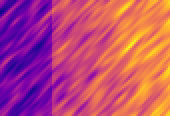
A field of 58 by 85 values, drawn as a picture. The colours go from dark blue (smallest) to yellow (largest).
Grain: diagonal, up to the right. Seam: vertical, 30% of the way across, the right part higher. Slope: up to the right. Lone odd cells: none.
